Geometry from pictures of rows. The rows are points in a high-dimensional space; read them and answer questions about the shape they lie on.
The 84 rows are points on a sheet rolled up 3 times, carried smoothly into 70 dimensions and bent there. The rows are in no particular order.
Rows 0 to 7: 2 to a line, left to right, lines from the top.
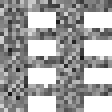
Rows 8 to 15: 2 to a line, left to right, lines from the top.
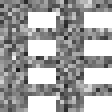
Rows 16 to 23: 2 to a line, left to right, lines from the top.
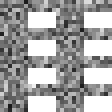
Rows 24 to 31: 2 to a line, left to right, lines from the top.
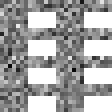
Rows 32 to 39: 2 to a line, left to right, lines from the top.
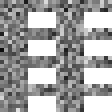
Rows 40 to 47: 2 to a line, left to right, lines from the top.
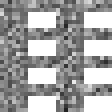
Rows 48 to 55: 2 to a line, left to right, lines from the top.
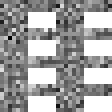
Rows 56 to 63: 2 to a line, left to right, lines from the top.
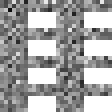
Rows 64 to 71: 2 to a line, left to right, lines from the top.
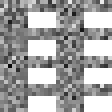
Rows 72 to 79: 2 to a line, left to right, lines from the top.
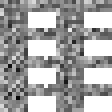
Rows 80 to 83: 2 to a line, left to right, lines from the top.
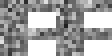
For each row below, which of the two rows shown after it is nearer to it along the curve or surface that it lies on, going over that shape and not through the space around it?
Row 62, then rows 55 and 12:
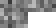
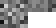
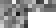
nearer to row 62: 55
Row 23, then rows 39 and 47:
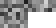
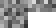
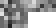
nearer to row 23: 47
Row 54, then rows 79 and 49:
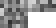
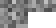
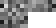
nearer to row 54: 79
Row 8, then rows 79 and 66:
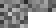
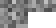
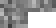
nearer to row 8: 79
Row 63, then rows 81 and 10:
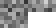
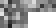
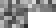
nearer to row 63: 81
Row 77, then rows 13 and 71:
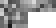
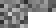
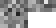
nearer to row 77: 13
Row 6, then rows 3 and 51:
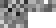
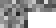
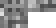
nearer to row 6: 3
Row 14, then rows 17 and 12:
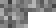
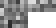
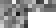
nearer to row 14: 17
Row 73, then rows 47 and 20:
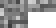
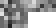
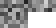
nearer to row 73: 47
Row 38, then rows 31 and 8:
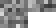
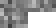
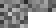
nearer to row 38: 31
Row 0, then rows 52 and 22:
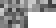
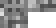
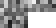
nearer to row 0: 52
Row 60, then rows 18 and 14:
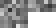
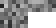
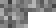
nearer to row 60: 14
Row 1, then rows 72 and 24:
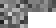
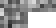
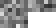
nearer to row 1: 72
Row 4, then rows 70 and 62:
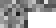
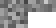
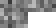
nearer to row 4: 70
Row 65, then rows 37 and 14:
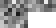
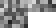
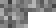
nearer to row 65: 37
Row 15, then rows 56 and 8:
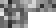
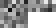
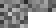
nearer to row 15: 8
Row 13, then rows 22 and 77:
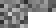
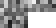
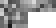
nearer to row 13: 77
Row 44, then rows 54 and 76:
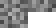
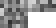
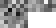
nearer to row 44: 54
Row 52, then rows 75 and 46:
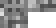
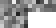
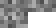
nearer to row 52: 46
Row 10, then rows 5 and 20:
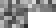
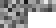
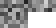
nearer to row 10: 5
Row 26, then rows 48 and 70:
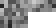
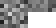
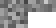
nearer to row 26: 48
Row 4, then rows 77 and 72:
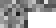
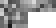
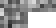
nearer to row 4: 72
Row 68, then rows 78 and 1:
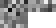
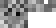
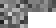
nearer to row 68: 78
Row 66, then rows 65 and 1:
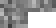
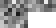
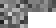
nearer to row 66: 1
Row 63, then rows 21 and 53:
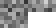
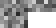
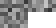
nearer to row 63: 53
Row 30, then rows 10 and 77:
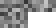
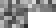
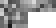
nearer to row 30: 77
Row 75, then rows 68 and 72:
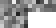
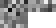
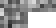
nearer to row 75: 68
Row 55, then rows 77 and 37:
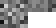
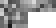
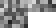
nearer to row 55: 77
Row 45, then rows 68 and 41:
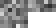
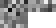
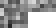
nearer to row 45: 41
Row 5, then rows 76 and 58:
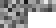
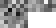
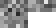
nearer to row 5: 76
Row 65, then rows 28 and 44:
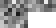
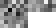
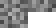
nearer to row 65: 28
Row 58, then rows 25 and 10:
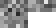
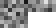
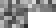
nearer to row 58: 10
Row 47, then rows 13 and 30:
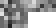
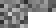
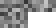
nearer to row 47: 13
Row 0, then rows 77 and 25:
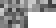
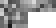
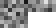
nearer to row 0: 77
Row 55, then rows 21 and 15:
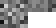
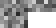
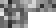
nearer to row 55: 15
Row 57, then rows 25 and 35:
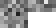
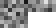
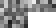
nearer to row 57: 35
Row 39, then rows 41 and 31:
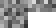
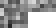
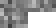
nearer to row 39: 41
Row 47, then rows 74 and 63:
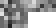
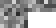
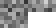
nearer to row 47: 63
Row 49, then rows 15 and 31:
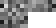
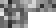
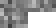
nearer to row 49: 15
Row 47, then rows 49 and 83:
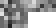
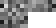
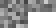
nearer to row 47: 49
